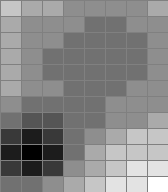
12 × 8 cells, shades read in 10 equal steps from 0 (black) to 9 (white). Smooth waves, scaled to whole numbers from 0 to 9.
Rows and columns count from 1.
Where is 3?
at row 8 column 2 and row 8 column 3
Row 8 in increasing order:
3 3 4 4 4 5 5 6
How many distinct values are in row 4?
3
